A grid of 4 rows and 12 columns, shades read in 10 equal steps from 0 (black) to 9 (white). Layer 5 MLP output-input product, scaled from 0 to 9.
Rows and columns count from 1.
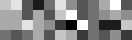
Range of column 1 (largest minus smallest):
3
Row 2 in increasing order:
3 3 3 4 5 5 6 6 6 6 7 9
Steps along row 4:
down up up down up down down up down up down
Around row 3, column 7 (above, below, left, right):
9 6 2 9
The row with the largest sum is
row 2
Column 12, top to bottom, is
3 5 7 2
